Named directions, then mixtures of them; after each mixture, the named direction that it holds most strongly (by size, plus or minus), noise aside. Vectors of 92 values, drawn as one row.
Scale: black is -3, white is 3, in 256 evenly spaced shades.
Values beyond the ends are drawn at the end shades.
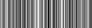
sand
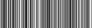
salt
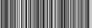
sand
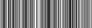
salt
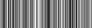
salt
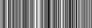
sand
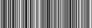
salt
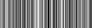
sand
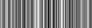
sand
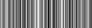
sand
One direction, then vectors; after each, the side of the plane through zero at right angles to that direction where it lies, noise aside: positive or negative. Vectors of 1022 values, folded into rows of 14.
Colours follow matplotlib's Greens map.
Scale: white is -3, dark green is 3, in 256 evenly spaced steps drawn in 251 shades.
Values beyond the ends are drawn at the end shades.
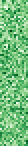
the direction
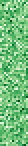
positive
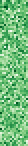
negative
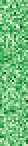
positive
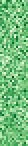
negative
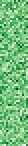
negative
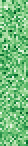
positive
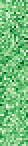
positive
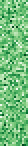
positive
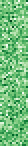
positive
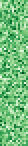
positive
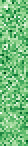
positive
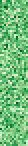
negative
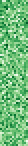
negative
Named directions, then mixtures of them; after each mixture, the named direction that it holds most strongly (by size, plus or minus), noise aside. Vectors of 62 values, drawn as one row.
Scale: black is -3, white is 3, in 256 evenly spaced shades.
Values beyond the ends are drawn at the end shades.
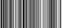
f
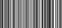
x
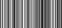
f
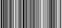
f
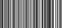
x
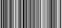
f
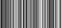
f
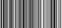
f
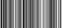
f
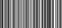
x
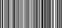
x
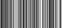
f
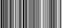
f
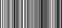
f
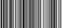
f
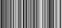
f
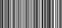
x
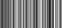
x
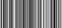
x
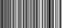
x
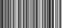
x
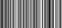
x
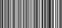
x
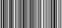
f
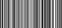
x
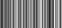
x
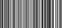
x
